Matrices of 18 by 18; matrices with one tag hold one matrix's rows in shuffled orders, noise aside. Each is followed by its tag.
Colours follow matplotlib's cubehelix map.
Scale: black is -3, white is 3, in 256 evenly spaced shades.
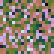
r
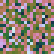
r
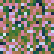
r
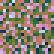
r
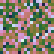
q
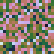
q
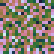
r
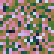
q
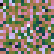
r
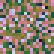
r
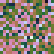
q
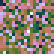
r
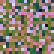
r
